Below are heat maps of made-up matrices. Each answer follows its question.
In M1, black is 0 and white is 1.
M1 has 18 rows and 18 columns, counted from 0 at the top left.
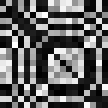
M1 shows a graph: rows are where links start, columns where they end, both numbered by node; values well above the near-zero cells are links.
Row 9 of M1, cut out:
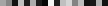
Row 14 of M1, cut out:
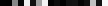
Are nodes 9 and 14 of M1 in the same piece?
no
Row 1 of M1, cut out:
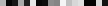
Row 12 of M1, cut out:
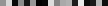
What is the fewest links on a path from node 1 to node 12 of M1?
1
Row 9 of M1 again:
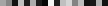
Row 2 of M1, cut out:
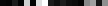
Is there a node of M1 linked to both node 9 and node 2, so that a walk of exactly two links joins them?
no
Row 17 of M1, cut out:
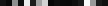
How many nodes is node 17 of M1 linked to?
6
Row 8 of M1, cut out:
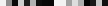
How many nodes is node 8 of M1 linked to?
10
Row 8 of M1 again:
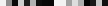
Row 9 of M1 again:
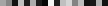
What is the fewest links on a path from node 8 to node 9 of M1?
1
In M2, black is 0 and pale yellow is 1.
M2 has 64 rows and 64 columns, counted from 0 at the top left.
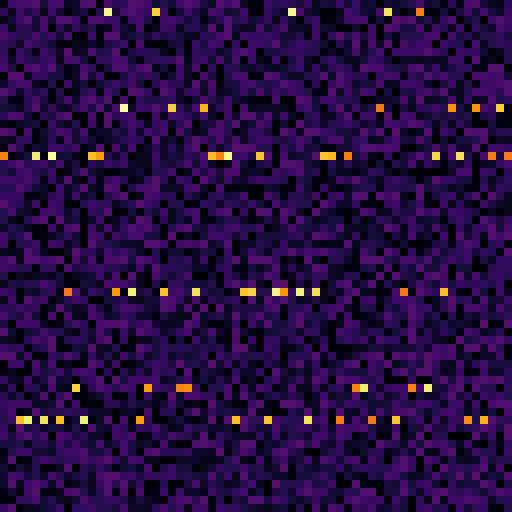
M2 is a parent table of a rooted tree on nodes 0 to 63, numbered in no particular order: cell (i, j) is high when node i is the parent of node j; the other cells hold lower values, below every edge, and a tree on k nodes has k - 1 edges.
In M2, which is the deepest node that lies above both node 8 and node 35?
36
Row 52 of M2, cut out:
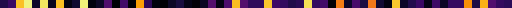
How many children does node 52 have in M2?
14
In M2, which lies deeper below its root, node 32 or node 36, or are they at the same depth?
node 32
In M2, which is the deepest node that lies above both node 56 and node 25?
13
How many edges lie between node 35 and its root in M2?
2
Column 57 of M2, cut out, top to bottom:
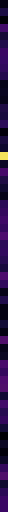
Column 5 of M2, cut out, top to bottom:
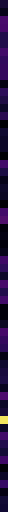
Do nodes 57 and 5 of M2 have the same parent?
no
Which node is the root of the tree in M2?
1
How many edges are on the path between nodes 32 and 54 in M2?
2
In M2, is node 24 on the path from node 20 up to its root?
no
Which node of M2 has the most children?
19
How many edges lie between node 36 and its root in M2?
1
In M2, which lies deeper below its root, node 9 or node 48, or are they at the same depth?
node 9
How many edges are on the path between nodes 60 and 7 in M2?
2
